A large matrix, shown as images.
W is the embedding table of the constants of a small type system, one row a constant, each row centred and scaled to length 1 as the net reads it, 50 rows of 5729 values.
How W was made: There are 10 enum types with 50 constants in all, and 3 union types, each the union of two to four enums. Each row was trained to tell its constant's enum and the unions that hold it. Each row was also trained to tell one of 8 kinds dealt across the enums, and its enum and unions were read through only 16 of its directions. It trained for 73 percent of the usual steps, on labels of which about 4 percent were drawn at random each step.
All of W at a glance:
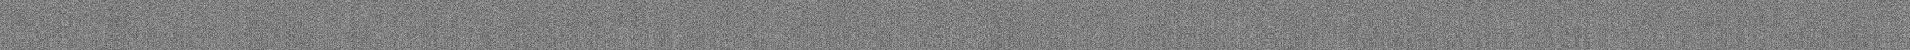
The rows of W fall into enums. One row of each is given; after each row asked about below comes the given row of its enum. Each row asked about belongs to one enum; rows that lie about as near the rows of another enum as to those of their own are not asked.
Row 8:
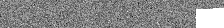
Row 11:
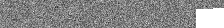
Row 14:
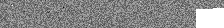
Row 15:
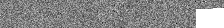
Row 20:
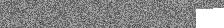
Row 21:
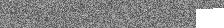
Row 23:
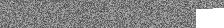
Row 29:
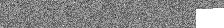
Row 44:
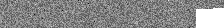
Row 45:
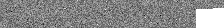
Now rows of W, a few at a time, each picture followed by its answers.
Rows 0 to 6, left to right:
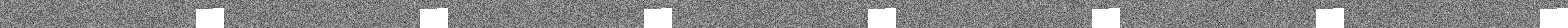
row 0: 21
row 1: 21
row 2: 20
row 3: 44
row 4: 14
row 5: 15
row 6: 21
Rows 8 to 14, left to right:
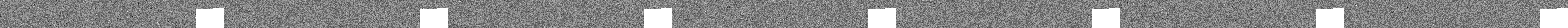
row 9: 14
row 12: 23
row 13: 21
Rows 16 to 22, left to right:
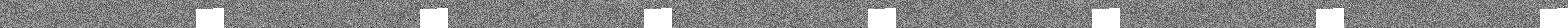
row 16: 21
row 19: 14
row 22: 45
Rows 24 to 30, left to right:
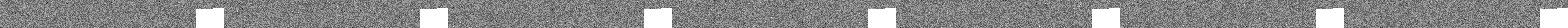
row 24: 45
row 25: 23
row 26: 8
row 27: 8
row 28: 45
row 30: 20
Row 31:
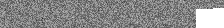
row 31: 45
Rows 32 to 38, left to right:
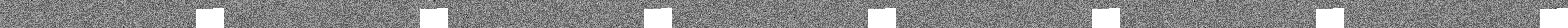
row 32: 44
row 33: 29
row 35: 8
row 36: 8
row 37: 8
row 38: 44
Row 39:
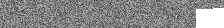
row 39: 20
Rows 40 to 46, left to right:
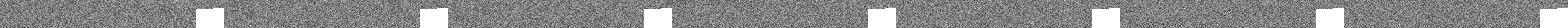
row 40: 20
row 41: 11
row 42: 44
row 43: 45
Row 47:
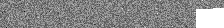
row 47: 14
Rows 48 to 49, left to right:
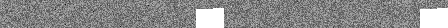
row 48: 11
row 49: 20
